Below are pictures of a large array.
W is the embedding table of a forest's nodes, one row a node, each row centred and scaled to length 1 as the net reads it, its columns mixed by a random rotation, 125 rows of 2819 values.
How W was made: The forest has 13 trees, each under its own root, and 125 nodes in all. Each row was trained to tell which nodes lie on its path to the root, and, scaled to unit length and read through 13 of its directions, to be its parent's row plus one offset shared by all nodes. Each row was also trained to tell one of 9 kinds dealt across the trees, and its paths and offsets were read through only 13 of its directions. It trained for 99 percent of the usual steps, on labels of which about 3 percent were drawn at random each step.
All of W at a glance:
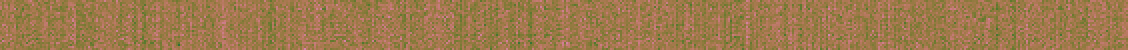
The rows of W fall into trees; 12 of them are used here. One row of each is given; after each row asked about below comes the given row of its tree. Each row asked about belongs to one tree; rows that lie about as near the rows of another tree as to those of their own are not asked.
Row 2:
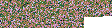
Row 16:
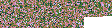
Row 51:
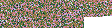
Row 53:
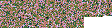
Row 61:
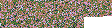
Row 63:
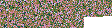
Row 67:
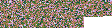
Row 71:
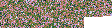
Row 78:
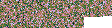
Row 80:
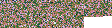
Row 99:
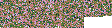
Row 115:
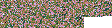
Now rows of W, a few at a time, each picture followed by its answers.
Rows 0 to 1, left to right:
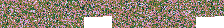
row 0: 115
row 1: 16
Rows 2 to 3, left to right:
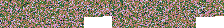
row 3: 16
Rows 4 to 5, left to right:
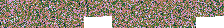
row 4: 67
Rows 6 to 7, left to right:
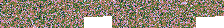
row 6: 51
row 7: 99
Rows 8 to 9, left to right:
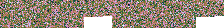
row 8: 67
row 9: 53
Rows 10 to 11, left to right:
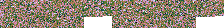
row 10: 115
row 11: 115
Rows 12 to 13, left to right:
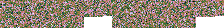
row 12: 53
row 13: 78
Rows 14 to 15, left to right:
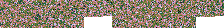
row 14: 71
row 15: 16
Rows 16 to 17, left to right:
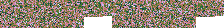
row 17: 115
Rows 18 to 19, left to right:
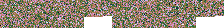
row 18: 71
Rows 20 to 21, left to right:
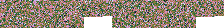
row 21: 99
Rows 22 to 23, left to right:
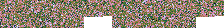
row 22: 67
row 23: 71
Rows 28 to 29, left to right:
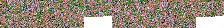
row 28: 67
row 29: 61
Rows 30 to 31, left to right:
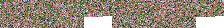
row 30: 16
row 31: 99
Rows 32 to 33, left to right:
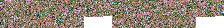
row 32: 67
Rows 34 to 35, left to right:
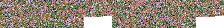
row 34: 78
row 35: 63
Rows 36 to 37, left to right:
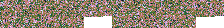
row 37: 80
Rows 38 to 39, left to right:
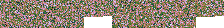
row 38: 63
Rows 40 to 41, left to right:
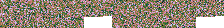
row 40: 115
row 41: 2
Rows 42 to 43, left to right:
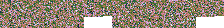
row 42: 16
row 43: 71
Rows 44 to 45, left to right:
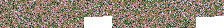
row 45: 61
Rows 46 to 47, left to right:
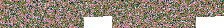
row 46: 63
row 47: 2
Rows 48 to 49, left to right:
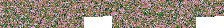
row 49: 115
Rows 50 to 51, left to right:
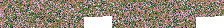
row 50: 115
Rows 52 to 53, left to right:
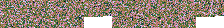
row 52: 115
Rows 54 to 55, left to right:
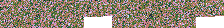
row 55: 51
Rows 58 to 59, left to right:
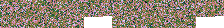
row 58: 16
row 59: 61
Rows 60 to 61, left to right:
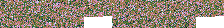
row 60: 67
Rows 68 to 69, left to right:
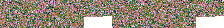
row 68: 63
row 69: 71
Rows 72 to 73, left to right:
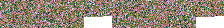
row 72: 61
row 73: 99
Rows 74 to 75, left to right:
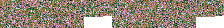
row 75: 67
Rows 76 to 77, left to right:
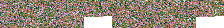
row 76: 16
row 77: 71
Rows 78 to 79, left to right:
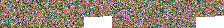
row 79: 67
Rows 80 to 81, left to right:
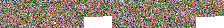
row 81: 67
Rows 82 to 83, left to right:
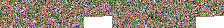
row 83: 51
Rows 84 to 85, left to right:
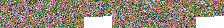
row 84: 61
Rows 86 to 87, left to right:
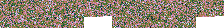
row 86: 71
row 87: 71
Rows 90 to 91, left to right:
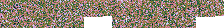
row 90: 51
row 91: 67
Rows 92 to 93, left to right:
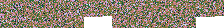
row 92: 51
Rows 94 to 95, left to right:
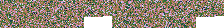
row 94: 2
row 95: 80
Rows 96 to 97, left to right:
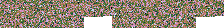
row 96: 2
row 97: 115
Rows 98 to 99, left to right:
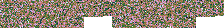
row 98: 115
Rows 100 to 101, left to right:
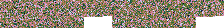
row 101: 78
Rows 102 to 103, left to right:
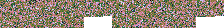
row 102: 61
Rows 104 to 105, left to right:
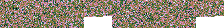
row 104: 63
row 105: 71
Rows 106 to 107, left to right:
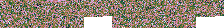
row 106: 71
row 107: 2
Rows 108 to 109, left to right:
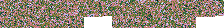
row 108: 16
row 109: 71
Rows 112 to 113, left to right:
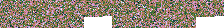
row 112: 99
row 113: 80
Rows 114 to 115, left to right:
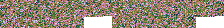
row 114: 16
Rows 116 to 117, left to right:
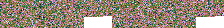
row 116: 51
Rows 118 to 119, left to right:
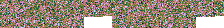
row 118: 16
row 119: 53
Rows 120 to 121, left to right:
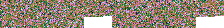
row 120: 16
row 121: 63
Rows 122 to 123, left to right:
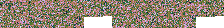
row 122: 115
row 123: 2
